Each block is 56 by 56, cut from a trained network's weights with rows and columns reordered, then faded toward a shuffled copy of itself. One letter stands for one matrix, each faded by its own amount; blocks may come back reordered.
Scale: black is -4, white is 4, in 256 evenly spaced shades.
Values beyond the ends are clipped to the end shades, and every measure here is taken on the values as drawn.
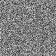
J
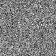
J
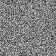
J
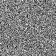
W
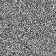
J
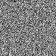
W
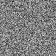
W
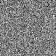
J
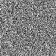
J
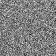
W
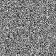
J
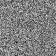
W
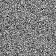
J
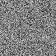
W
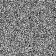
W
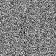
J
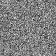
J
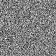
W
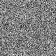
W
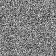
W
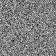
W
